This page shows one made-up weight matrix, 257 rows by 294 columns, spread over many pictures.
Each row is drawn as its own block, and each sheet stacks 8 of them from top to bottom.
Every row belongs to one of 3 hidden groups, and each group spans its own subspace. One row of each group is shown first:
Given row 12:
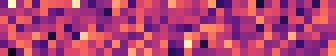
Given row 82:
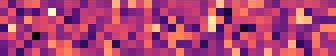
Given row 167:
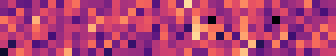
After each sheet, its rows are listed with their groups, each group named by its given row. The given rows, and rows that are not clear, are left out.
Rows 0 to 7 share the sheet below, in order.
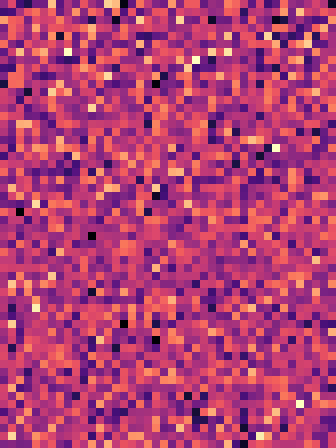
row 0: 167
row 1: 12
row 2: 82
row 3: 12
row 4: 82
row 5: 82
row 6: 82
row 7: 167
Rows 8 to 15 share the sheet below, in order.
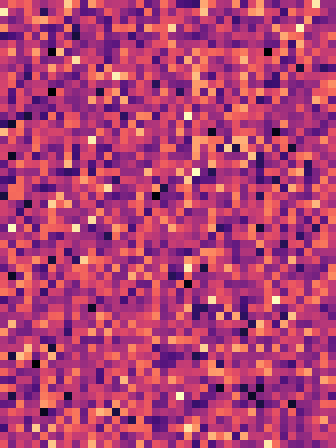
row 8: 12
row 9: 167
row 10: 167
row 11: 12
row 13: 167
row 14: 82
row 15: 12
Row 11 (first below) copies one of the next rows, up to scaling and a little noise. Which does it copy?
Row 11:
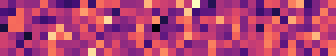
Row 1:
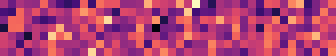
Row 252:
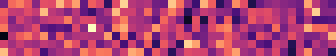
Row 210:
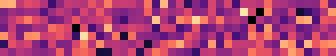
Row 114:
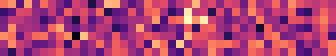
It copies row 1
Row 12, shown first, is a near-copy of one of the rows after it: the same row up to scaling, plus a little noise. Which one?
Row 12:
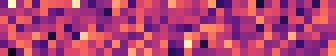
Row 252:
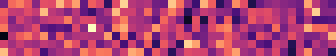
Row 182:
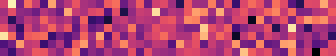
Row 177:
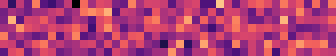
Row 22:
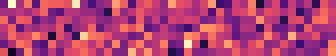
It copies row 22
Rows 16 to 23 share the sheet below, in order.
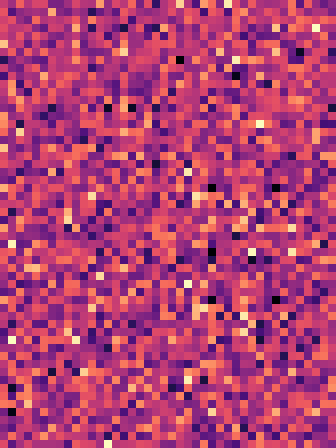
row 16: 82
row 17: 82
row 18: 82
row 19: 167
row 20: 82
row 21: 167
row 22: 12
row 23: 167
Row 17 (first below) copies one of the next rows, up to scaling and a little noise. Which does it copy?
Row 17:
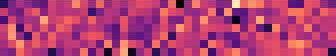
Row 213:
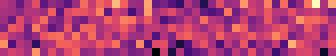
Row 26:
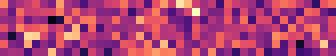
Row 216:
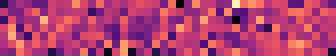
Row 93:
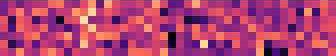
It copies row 216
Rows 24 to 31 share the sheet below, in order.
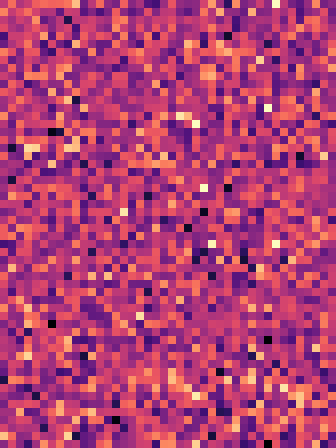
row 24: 12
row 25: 82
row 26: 82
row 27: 82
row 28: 167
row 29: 82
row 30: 82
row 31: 12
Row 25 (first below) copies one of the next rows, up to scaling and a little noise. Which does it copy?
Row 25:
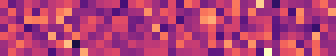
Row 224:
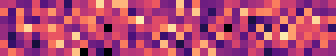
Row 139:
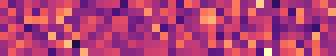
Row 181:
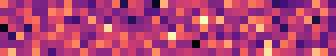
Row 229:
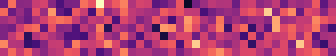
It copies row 139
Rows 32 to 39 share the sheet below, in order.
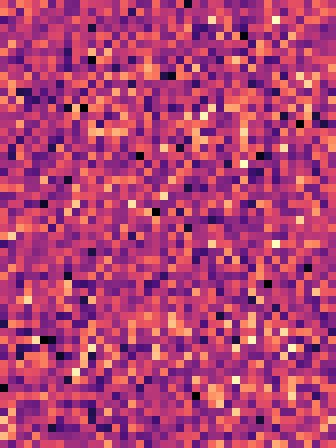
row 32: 167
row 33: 82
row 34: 167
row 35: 12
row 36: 167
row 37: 82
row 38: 12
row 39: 82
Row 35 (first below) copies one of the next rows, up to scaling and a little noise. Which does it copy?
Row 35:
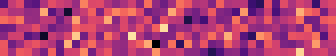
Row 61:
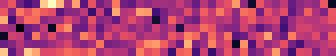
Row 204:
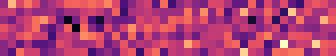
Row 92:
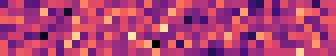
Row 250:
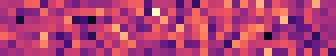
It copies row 92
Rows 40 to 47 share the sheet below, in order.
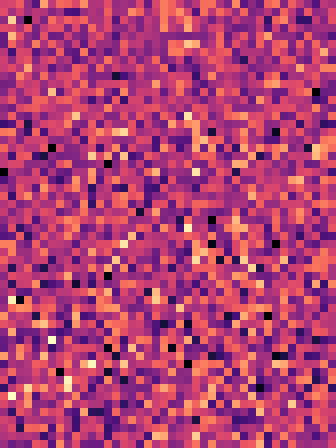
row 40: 82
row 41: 167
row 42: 167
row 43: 82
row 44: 167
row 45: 12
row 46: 167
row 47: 12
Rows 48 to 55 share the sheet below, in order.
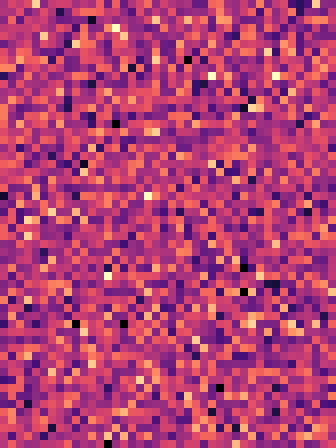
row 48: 12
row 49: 167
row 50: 82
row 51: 82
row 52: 167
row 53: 82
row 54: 82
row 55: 167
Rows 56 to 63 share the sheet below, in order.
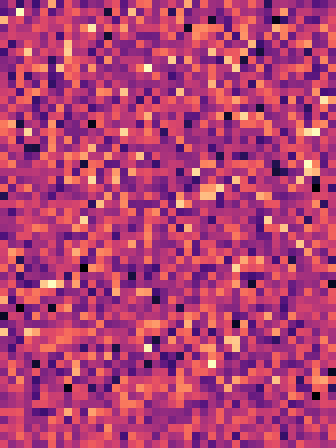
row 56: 167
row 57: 82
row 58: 82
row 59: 82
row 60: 82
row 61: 12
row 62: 82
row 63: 12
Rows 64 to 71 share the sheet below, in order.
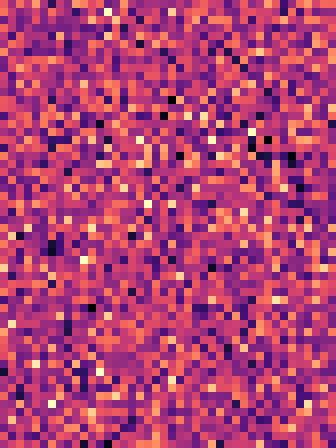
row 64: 167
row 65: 82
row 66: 12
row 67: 12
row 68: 82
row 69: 167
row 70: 82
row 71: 82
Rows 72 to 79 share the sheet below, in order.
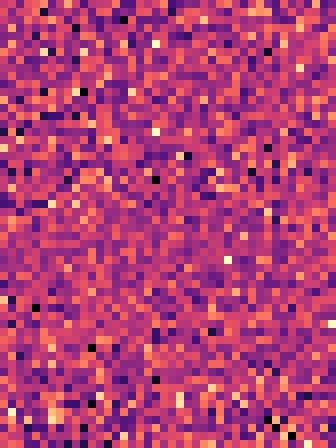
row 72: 12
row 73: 12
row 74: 12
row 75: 12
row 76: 12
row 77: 82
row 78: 82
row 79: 82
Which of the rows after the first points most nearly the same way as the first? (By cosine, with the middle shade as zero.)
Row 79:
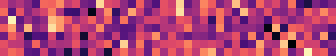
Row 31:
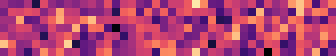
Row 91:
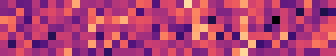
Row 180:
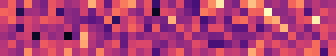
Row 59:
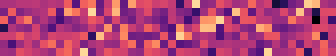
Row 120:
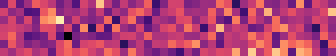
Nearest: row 120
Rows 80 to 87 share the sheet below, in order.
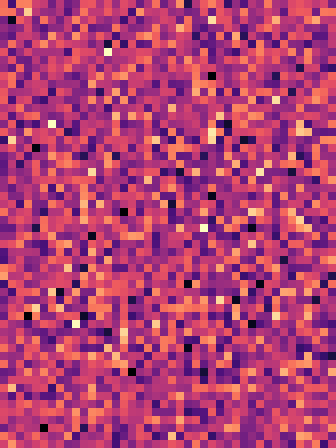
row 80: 167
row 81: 167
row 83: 82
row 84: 12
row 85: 82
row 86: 12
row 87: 12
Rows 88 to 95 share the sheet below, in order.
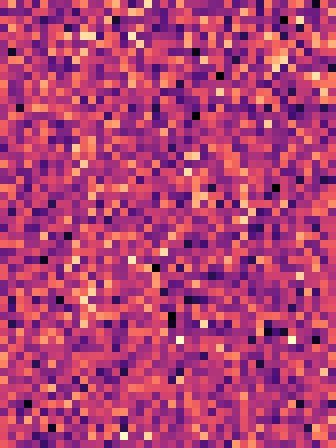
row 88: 12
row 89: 82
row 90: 12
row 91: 167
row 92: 12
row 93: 82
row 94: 82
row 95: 167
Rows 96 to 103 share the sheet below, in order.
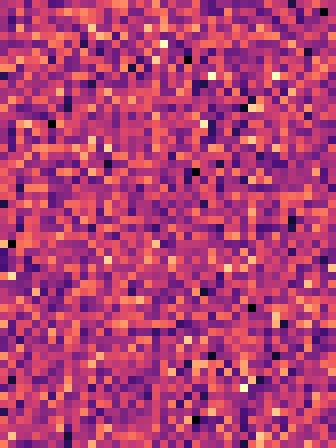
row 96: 82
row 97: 167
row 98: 82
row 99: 12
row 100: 82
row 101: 82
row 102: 167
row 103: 167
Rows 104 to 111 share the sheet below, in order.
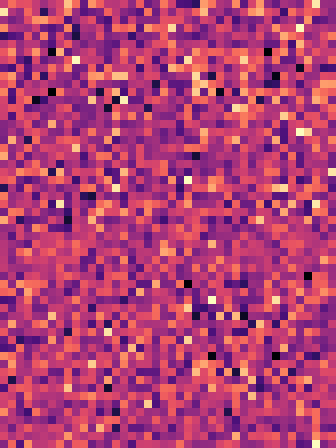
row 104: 12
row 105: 167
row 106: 82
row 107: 167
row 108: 82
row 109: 167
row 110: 167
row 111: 82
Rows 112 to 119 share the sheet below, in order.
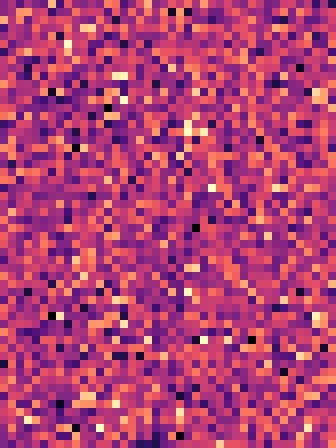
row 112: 167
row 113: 167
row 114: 12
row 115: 167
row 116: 12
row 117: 167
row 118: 12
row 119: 82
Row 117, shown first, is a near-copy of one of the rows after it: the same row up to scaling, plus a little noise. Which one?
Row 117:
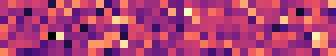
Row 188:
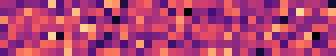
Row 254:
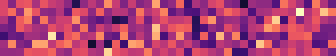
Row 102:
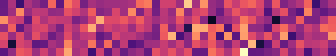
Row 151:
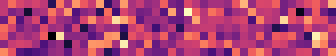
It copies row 151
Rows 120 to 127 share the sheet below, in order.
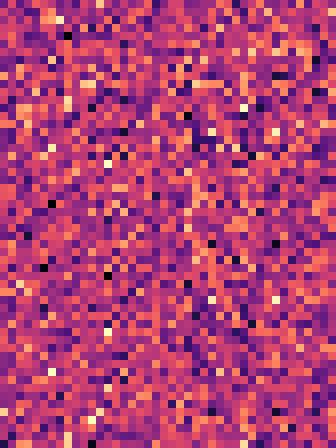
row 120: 82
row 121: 167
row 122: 167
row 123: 167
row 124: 167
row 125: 167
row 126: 167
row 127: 167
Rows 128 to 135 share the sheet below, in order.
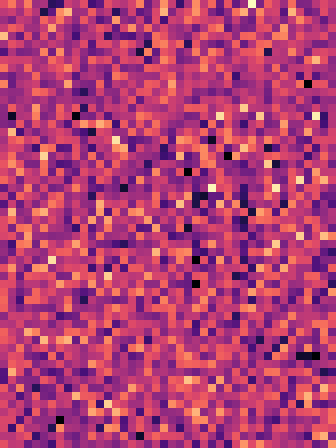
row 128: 12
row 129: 12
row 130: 12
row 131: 167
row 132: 167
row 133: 12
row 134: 82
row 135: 167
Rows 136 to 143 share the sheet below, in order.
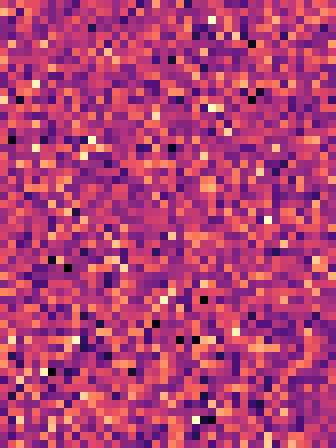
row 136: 167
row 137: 82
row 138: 82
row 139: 82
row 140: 167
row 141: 12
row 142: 12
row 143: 12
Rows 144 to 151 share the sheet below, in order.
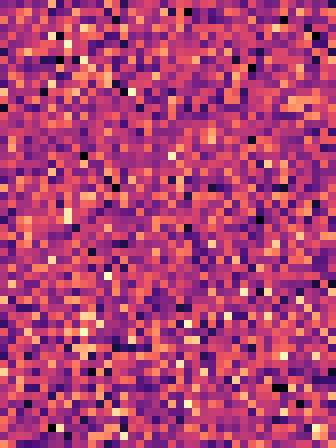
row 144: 167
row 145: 12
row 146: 82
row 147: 167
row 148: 167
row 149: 12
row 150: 12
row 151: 167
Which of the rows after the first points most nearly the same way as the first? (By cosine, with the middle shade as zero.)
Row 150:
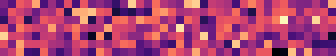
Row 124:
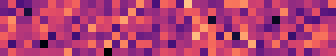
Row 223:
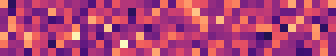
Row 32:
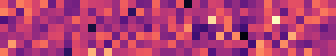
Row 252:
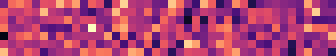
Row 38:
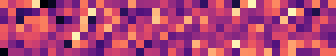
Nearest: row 38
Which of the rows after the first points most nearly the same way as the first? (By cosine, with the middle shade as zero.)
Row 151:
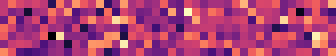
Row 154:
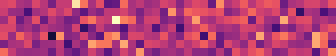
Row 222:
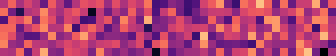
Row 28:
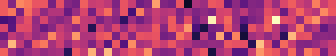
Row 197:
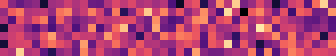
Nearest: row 154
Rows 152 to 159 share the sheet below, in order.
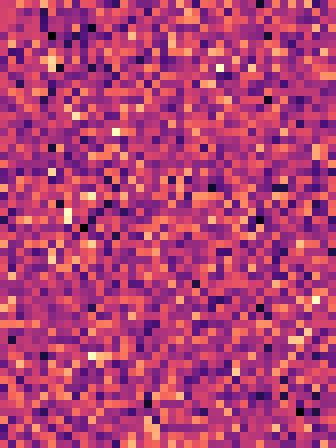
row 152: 82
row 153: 12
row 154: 167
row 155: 167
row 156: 82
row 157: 82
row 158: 12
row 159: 82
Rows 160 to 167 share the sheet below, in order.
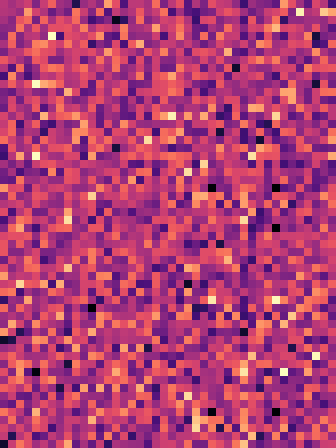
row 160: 167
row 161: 82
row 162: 82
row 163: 167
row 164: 12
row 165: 167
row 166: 12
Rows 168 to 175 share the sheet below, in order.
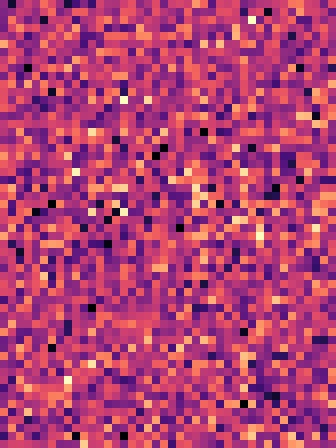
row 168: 12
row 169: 167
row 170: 12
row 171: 167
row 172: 12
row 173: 167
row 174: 167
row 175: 82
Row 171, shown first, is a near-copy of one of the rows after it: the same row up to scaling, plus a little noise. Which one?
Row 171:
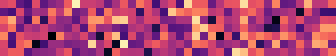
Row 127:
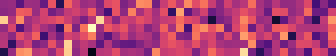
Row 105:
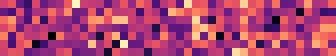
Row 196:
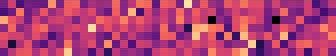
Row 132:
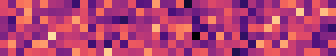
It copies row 105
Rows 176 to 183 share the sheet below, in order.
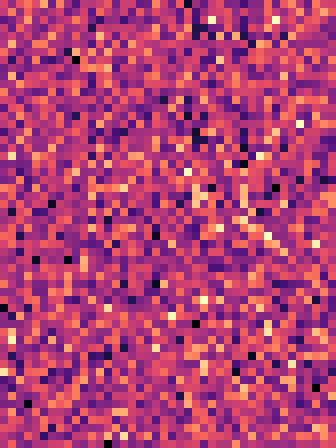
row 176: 167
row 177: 12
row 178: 167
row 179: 167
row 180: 82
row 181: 82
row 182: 12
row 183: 167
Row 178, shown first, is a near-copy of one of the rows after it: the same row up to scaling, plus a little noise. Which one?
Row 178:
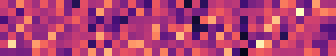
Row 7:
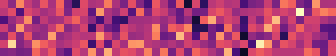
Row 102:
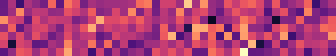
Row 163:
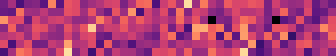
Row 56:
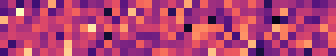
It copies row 7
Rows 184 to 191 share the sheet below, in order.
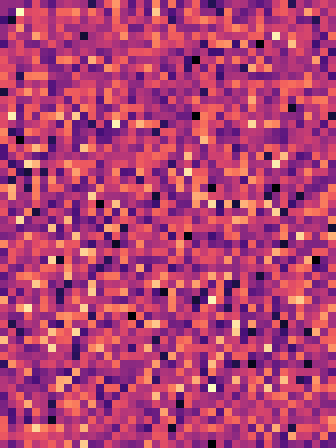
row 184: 82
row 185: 12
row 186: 12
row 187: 167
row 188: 167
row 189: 82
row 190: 82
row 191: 82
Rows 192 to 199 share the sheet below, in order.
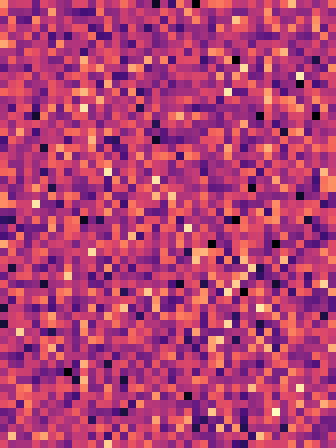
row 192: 82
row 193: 12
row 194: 12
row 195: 12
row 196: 167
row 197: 82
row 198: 82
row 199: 167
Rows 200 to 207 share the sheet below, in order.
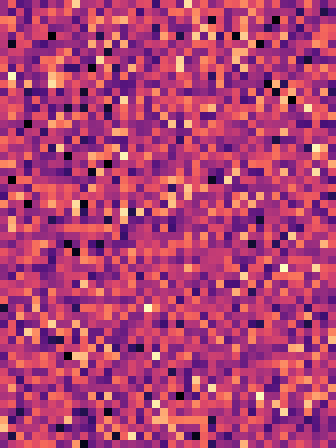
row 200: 167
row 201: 82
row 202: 167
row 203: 82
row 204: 12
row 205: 82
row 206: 12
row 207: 12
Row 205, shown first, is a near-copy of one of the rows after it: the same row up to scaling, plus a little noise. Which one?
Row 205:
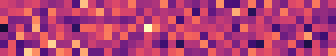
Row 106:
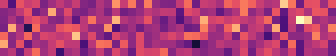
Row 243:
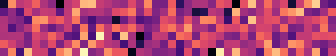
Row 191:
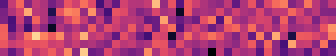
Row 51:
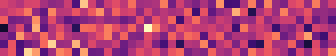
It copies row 51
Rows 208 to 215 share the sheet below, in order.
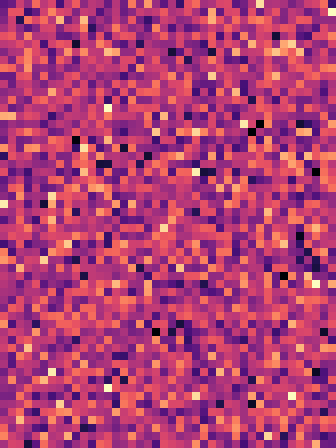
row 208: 82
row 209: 167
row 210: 12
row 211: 12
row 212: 12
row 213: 82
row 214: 167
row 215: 12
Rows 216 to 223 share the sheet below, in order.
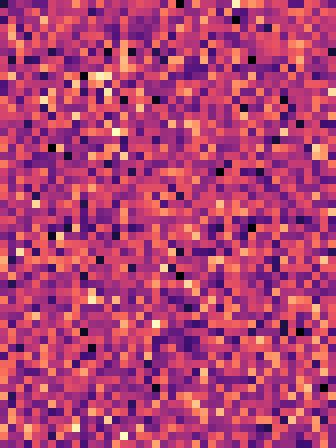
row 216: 82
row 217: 12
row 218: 167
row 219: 82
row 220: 82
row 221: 82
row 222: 82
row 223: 82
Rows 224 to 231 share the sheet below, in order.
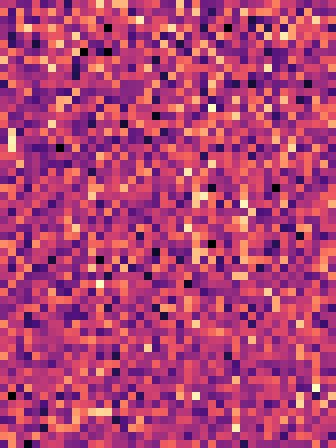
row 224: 82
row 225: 82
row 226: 82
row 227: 167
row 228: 167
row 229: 82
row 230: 82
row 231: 12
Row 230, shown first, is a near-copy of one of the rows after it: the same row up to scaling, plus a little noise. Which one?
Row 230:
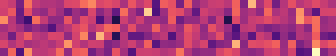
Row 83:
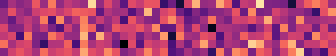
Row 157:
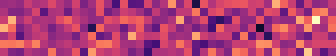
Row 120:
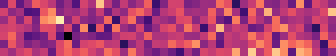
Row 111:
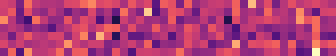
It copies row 111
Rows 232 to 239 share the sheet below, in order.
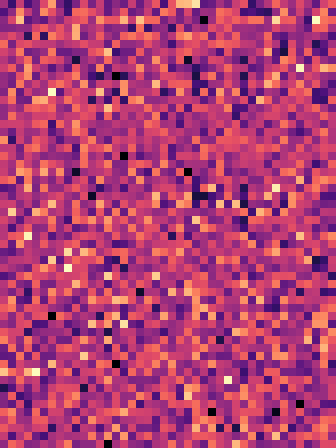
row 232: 12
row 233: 167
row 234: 82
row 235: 167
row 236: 167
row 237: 167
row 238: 12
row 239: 167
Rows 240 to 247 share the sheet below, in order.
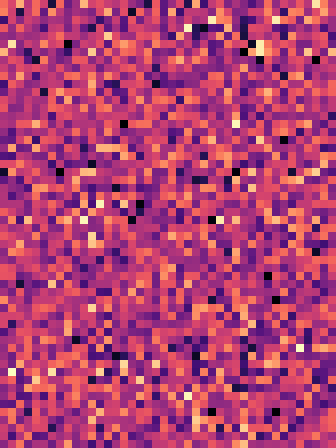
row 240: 167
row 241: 12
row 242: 82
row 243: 82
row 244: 12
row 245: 167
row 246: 167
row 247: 167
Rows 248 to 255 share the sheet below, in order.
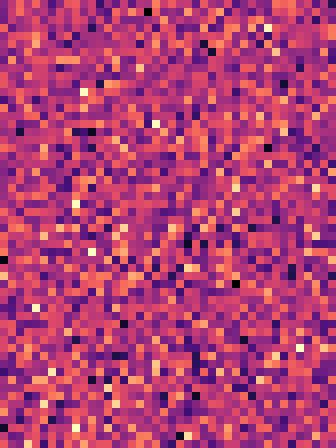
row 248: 82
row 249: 12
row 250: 12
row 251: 12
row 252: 12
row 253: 82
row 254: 167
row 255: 12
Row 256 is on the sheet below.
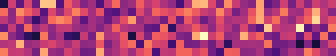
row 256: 12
